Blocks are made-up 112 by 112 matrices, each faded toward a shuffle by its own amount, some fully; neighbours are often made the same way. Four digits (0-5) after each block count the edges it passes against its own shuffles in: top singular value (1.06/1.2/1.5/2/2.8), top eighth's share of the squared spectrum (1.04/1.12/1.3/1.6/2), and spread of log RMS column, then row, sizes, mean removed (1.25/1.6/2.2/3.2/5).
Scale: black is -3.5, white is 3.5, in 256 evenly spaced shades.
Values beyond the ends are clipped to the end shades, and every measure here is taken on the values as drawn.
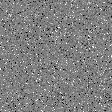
2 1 0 0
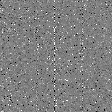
4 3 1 0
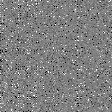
4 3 2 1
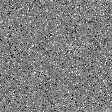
0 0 1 0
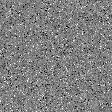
0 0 1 0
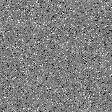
0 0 0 0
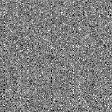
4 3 3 1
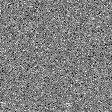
0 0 0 0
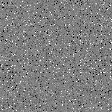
1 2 1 1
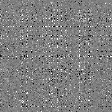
2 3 3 3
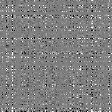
3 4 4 4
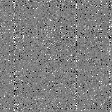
2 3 3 2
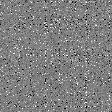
2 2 2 2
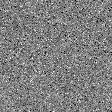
0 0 0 0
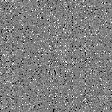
4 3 2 1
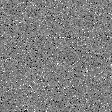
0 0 0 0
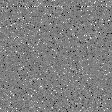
2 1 0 1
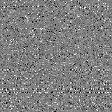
4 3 1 2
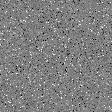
0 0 0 0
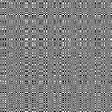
5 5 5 4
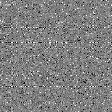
4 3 1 2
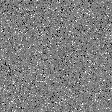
1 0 0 0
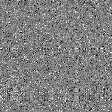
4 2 0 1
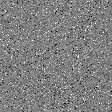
2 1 0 0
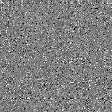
4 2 1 2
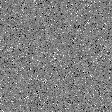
1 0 0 0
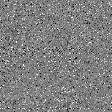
4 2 1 2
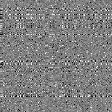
5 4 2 3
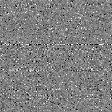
4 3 1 2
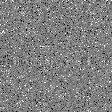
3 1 0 1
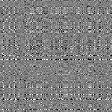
5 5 3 4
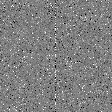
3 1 1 0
